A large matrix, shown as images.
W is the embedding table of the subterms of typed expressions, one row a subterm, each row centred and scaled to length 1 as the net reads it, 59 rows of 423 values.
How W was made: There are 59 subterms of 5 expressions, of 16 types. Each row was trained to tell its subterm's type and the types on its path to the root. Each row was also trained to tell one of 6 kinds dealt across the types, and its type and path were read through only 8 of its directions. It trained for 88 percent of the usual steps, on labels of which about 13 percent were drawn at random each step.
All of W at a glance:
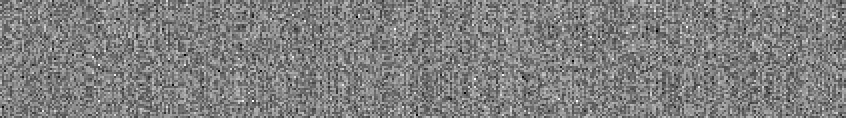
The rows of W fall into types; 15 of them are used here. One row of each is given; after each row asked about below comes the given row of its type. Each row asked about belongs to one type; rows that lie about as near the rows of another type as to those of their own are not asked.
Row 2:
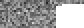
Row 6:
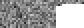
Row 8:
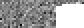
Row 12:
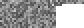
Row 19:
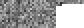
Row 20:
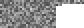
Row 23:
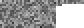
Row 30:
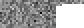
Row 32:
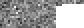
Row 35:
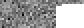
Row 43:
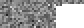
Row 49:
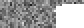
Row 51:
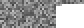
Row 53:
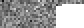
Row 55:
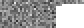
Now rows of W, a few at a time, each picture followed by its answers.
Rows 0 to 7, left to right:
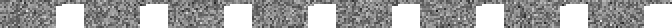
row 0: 19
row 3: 53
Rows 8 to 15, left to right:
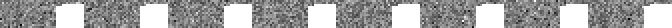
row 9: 6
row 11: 43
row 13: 19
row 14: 8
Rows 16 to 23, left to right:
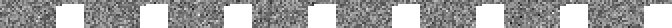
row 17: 30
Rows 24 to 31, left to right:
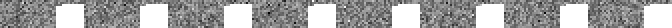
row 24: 19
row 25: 35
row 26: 32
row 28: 23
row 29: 51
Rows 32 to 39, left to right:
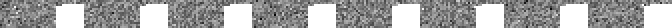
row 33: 6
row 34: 12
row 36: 51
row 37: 53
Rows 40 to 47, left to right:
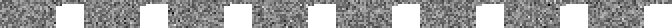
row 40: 8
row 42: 23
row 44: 32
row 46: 53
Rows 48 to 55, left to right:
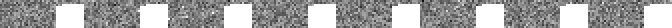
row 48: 20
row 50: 32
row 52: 23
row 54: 55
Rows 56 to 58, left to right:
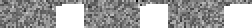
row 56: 12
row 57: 20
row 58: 6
